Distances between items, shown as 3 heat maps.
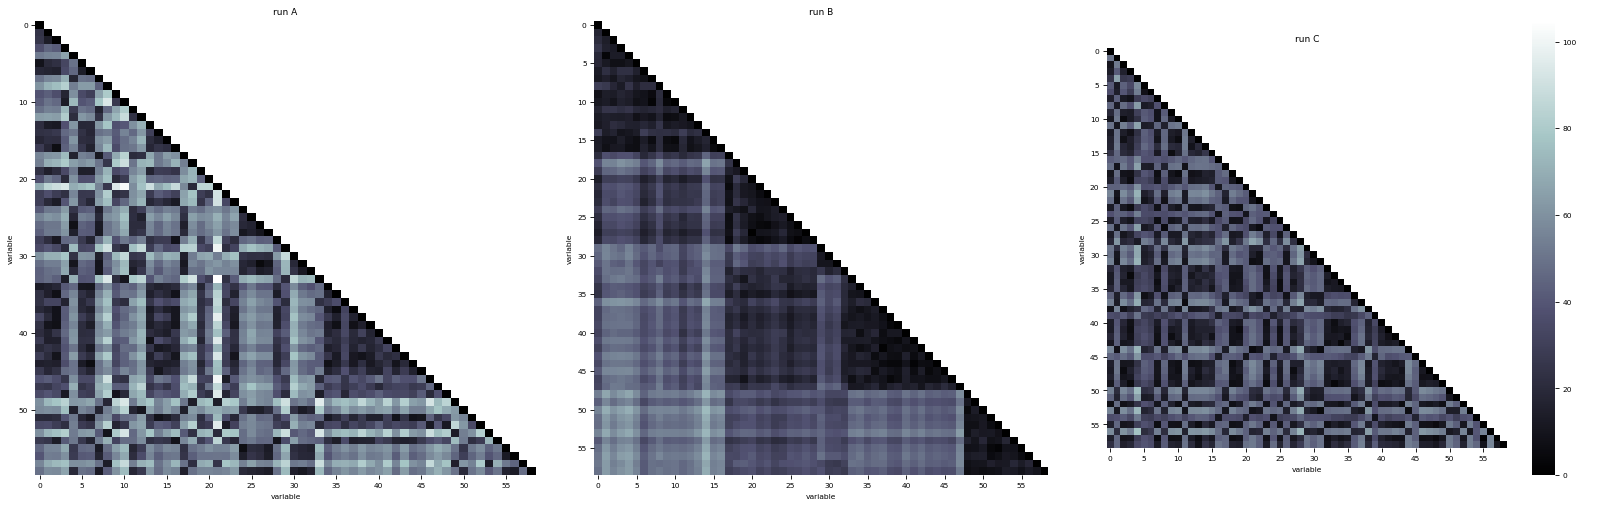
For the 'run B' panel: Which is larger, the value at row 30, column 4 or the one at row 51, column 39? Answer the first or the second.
the first
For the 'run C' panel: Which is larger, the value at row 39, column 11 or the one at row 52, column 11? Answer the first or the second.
the second
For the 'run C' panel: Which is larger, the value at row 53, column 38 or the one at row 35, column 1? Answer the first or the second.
the first
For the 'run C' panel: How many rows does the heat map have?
59
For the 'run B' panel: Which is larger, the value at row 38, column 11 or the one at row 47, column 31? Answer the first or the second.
the second
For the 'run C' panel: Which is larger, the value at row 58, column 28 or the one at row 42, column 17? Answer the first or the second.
the second
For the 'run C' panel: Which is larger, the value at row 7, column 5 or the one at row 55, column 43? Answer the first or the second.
the first
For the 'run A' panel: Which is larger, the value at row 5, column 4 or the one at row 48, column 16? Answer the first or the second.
the first
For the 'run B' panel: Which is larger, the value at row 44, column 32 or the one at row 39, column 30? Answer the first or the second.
the second
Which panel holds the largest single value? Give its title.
run A
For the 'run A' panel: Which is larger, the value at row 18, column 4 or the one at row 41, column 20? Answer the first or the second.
the first
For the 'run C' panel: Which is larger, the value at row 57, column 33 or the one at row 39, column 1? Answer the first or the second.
the second
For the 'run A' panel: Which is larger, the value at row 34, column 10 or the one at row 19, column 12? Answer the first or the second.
the second
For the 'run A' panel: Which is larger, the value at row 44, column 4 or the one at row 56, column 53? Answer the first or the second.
the first
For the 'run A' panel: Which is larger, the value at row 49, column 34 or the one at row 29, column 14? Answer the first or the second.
the first
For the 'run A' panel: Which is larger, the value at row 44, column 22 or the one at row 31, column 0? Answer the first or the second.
the second
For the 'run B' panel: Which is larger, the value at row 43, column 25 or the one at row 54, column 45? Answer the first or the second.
the second
